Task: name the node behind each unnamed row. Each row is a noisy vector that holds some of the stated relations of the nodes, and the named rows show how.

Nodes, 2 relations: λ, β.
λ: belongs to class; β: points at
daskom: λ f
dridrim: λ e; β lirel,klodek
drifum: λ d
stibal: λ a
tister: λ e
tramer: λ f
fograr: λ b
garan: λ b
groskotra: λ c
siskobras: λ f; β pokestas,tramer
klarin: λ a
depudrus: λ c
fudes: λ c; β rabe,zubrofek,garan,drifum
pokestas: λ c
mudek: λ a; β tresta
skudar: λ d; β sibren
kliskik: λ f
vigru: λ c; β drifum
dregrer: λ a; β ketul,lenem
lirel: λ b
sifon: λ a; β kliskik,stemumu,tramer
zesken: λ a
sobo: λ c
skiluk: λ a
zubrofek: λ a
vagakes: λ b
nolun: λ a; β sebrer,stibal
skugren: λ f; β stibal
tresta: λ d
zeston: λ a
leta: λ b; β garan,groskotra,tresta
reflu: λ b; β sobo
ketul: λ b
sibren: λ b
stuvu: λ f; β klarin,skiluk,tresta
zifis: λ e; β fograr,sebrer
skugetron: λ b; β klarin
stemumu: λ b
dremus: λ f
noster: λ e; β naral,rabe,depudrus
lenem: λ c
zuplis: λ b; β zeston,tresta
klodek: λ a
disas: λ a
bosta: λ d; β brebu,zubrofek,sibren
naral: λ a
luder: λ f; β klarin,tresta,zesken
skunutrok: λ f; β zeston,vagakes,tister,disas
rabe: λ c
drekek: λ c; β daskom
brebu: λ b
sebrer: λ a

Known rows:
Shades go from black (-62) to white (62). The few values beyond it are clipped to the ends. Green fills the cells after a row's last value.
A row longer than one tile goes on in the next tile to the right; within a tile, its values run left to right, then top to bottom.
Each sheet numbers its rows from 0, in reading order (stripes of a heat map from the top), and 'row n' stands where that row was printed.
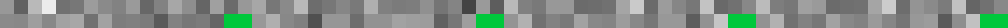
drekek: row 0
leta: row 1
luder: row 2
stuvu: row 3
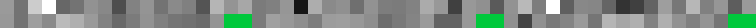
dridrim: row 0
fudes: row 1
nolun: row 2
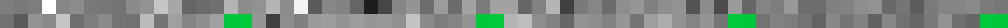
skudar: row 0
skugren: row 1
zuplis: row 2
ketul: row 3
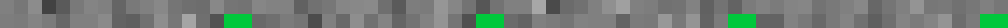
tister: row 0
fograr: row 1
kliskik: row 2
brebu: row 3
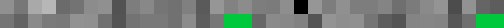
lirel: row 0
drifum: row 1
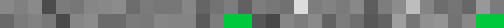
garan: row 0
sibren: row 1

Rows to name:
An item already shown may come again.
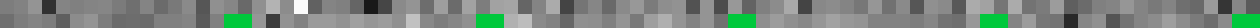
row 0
rabe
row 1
skugren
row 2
zuplis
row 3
noster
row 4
tresta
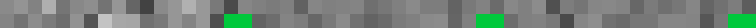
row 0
zifis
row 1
zubrofek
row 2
garan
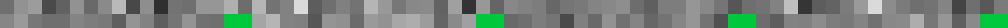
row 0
sobo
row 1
mudek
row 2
fograr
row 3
tramer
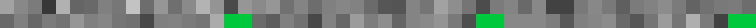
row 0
klarin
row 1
sebrer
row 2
zeston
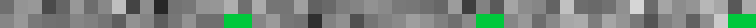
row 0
sobo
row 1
tresta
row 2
skugetron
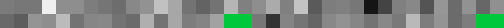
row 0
bosta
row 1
stibal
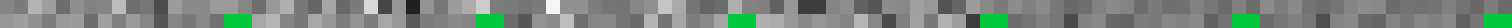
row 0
dregrer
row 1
reflu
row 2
bosta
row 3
skunutrok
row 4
groskotra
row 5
groskotra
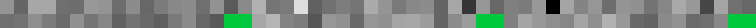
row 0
daskom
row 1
mudek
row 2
vigru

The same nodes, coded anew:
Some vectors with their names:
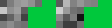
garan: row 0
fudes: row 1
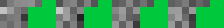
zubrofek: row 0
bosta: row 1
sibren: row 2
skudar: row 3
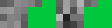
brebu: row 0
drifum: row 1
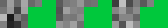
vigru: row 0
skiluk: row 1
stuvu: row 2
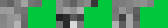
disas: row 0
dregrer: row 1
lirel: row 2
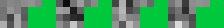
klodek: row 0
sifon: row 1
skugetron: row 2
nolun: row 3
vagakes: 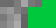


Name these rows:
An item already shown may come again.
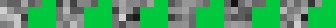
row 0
skunutrok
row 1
klarin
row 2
noster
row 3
groskotra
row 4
tramer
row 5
zuplis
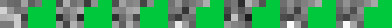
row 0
skunutrok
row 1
mudek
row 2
tresta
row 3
skugren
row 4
zifis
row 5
stibal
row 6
stibal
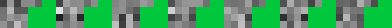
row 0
klarin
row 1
leta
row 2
dridrim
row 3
garan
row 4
zeston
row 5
mudek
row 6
fograr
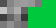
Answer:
garan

